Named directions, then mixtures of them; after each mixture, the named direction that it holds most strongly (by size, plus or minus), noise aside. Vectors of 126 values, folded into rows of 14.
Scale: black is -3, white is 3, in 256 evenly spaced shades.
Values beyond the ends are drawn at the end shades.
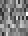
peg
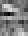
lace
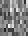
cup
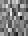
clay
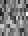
peg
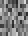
clay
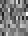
peg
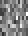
peg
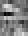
lace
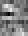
lace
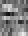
lace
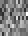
peg
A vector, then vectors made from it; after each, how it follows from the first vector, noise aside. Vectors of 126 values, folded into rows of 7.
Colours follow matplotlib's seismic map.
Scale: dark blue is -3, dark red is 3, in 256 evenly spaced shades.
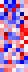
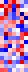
sign-scrambled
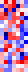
negated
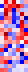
sign-scrambled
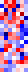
negated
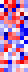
negated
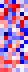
sign-scrambled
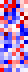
sign-scrambled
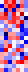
negated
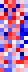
negated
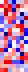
sign-scrambled
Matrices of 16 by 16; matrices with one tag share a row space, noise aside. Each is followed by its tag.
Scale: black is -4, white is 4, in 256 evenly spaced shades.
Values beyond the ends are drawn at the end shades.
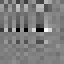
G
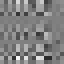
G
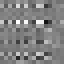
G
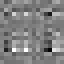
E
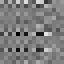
G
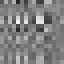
G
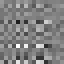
G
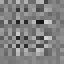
G
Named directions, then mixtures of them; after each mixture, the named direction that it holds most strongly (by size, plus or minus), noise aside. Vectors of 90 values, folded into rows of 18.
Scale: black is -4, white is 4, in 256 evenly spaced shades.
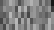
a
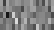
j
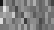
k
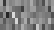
j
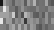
k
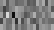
j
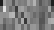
k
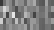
k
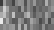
k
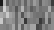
k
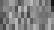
a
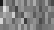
k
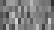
a
